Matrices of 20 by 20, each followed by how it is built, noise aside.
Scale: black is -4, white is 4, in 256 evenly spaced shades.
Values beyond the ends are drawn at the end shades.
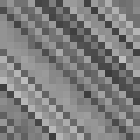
Toeplitz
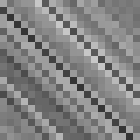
Toeplitz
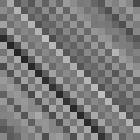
Toeplitz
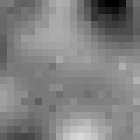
smooth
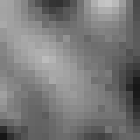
smooth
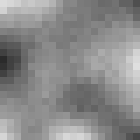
smooth
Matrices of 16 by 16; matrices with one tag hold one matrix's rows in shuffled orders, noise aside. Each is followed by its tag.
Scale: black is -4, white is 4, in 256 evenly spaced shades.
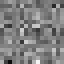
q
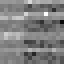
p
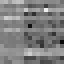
p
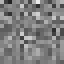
q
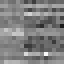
p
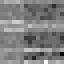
p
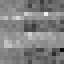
p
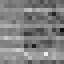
p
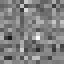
q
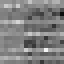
p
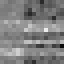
p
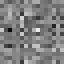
q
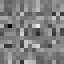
q
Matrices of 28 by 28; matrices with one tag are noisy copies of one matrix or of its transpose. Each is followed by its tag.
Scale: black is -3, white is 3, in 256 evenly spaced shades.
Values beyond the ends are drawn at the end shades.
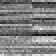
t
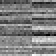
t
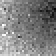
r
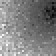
r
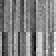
t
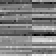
t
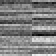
t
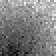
r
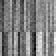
t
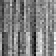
t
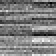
t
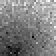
r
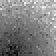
r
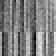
t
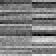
t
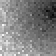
r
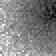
r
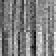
t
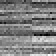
t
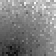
r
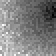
r
